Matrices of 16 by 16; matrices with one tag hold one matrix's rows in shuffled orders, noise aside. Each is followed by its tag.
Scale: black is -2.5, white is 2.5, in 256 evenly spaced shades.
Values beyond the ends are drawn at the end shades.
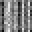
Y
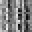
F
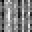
Y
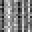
Y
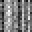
Y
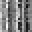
F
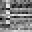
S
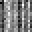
Y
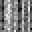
Y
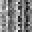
F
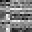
S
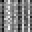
Y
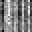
Y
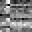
S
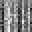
Y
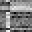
S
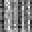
Y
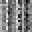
F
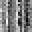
F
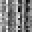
F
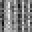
Y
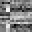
S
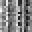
F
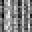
Y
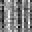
Y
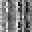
F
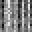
Y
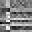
S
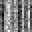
Y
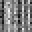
Y
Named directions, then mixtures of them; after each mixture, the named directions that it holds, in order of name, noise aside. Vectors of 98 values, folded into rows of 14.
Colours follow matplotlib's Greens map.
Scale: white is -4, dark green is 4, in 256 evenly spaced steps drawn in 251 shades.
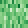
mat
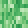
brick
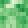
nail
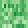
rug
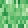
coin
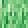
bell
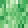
coin, nail, rug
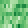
brick, nail, rug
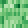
brick, mat, nail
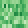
rug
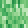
coin, mat, nail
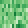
brick, mat, rug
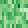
brick, mat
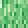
bell, coin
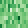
brick, mat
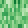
brick, coin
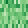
coin, mat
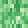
brick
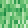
bell, coin, mat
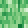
bell, brick, coin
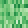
brick, mat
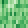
bell, brick, nail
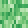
brick
